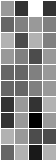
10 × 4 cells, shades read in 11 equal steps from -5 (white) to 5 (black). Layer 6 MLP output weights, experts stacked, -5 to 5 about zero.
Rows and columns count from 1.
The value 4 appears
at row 10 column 3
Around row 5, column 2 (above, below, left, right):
0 1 1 0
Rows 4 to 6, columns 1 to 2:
-1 0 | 1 1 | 1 1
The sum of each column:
4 2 8 -3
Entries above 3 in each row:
0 0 0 0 0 0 0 1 0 1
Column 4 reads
3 0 0 -1 -1 -1 -2 -1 2 -2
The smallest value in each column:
-2 -2 -5 -2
